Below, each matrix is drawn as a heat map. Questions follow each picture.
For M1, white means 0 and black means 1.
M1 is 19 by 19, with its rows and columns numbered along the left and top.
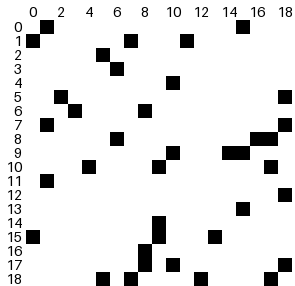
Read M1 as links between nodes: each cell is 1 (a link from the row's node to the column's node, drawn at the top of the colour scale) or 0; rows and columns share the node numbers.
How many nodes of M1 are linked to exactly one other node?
8
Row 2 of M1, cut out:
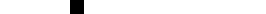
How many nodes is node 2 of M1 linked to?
1
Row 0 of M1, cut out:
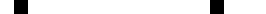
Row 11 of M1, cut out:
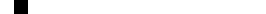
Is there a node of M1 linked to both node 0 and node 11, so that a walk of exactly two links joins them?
yes
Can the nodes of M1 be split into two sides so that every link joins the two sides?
yes
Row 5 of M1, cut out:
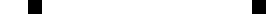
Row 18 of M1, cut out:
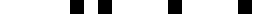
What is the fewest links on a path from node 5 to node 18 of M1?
1
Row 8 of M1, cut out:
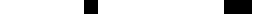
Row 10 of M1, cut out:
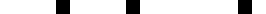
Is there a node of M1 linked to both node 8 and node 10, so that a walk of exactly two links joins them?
yes
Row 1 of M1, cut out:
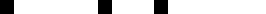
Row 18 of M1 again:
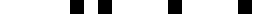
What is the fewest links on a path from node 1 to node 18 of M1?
2
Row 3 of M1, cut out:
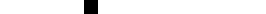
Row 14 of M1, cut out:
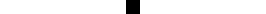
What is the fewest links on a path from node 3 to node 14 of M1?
6
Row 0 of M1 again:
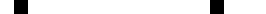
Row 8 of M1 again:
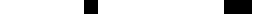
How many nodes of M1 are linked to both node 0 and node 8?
0
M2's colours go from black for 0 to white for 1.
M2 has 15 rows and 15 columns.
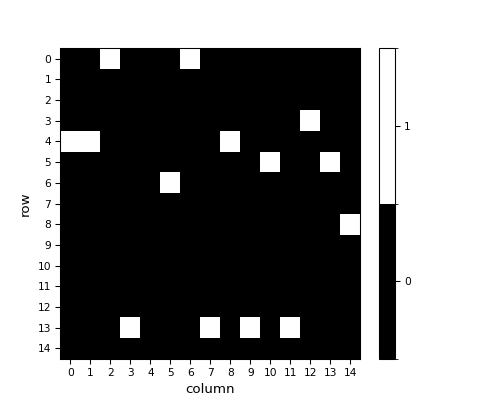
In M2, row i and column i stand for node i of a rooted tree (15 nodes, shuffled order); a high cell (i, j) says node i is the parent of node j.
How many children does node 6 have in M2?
1
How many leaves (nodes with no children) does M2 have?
8
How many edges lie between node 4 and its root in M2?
0
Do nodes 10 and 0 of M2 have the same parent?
no
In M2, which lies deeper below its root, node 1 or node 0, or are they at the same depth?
the same depth
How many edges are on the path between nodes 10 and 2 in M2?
4
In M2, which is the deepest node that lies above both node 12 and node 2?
0
